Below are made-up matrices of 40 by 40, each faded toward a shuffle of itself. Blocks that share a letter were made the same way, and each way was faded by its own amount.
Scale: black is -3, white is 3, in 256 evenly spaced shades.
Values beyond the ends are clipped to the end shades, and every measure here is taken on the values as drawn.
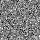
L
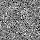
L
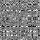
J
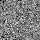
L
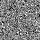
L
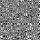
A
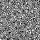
L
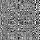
A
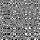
J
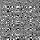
J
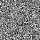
L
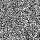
L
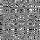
J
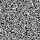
L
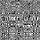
J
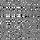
J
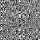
A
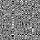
J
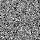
L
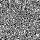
L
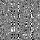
A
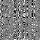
A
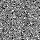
L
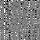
A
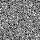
L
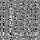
A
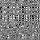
J
